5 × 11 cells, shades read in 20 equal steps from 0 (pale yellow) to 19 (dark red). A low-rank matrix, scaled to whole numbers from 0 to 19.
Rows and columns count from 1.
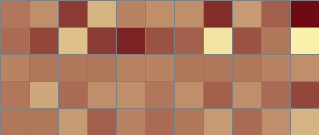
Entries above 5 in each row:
10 8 11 11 10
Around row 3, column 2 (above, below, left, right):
14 6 9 10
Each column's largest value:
11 14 15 15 17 13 12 16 13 12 19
